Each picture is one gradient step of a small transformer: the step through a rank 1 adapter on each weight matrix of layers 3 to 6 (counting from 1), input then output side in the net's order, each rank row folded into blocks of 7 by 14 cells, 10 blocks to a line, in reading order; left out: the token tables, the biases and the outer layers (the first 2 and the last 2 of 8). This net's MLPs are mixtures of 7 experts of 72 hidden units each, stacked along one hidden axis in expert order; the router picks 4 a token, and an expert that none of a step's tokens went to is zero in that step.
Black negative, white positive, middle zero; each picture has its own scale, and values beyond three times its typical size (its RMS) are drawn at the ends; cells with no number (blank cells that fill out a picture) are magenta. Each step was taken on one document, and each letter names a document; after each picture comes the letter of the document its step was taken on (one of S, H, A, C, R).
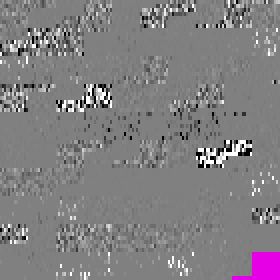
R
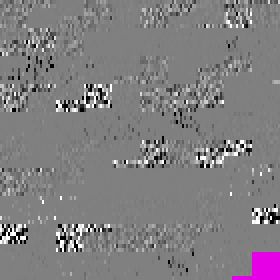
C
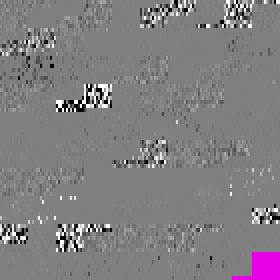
C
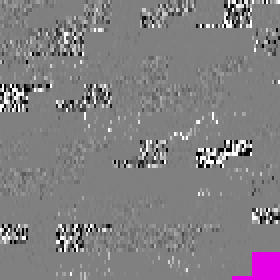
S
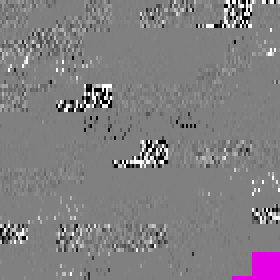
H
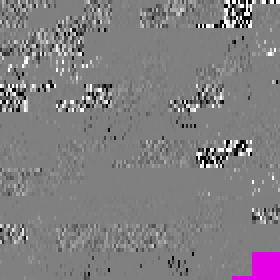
H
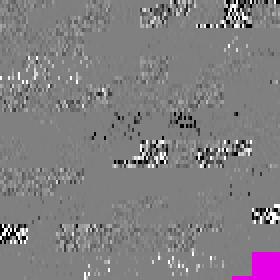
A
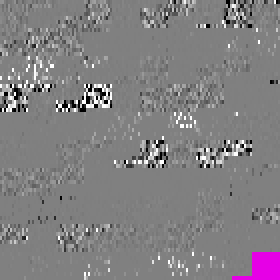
A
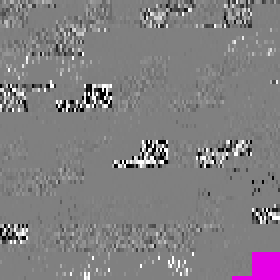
H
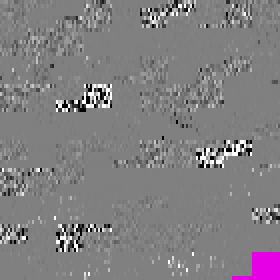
A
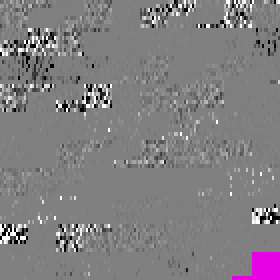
C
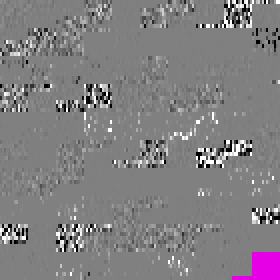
S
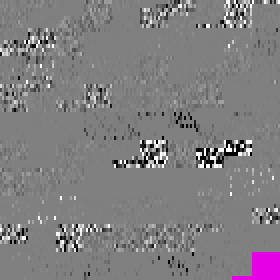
C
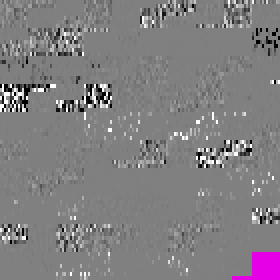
S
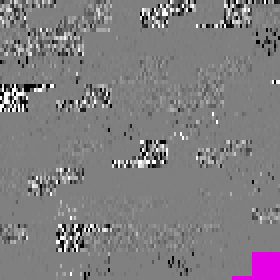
R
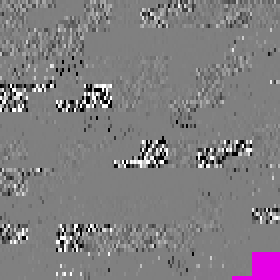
H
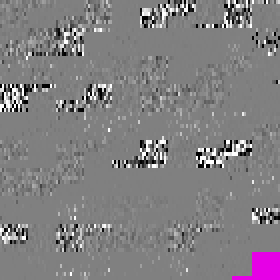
S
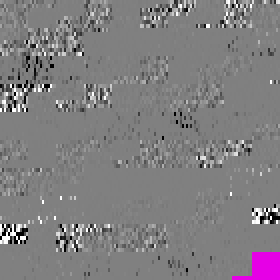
C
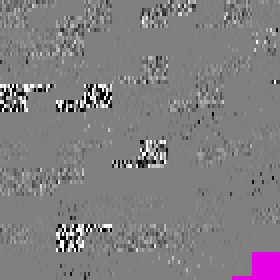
R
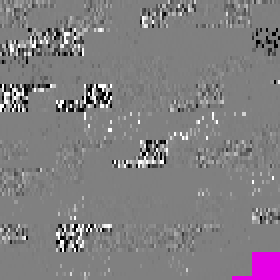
S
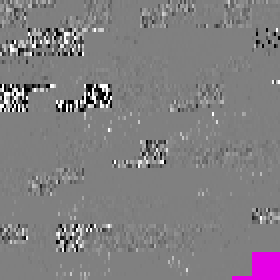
S
